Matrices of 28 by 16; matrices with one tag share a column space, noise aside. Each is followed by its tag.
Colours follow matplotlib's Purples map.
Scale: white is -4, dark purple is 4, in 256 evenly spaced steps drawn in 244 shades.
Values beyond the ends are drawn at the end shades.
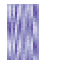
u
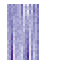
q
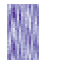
u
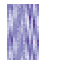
u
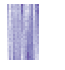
q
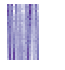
q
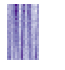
q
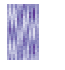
u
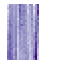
q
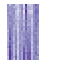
q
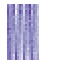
q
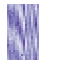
u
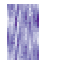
u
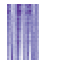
q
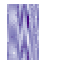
u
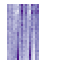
q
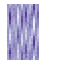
u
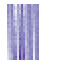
q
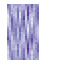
u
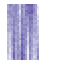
q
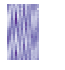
u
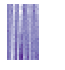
q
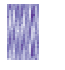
u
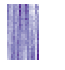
q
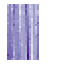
q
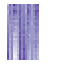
q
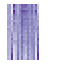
q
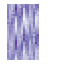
u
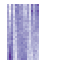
q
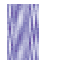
u
